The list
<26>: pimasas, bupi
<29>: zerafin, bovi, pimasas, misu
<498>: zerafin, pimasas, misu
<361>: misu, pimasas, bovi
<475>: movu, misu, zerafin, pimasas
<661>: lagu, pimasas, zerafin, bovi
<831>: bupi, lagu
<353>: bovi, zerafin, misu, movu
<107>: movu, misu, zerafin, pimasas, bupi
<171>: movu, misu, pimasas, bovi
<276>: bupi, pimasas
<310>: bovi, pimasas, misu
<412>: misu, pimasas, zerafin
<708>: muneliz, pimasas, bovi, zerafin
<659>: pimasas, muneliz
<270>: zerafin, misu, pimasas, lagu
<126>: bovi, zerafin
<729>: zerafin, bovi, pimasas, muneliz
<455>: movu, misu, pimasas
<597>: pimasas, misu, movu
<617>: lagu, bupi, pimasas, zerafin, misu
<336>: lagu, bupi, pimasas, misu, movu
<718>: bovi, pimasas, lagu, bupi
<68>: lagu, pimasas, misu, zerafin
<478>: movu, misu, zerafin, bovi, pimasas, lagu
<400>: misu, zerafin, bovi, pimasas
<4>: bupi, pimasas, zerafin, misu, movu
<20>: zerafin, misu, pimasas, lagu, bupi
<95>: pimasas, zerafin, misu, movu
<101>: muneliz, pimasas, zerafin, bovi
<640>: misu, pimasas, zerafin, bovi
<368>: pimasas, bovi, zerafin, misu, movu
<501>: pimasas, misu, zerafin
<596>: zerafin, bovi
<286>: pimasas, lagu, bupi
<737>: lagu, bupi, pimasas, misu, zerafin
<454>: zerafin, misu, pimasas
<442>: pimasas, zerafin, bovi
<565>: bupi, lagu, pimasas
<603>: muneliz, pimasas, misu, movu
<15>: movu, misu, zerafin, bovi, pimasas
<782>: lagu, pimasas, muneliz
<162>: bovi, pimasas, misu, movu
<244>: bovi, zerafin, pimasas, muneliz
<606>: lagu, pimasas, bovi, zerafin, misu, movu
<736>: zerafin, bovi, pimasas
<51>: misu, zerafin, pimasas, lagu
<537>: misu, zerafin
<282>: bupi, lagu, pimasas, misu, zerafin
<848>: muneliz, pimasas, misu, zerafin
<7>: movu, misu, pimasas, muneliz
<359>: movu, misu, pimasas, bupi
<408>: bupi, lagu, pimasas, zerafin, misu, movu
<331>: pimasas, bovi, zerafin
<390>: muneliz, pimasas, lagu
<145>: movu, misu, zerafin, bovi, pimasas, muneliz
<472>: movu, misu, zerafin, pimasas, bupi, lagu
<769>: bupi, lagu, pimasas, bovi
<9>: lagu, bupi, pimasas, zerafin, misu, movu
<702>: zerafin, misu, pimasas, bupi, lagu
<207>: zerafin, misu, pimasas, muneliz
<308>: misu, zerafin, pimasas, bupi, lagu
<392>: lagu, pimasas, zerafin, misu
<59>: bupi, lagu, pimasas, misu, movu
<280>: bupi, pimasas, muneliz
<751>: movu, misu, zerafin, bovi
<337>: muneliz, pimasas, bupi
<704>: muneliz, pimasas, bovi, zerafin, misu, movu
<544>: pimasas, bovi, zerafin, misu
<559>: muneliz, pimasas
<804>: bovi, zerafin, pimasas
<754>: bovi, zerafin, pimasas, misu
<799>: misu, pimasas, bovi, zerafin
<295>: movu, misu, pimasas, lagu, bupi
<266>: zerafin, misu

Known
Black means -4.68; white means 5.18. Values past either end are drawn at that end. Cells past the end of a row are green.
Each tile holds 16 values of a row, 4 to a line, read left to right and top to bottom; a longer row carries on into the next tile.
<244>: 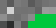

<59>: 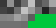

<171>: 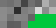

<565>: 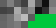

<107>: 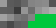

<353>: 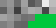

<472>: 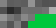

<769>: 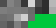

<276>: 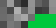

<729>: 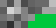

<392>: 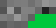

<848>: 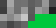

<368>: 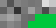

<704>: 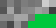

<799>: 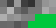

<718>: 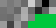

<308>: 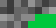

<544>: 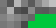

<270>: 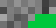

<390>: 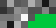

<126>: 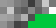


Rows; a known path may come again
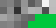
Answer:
<353>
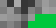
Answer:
<400>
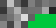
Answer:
<559>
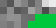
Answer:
<368>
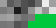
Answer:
<751>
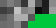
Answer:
<565>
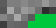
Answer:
<392>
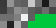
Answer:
<390>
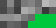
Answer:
<4>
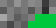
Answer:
<270>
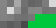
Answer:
<29>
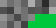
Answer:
<702>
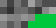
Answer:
<308>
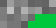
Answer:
<310>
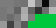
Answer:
<718>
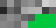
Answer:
<597>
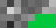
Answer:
<729>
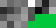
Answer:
<286>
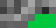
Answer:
<408>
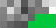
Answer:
<596>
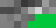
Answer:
<455>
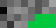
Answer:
<659>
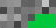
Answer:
<501>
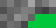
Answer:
<617>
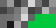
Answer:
<337>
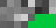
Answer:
<769>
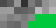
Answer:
<361>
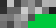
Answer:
<603>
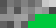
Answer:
<704>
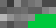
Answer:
<51>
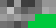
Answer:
<799>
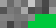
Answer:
<20>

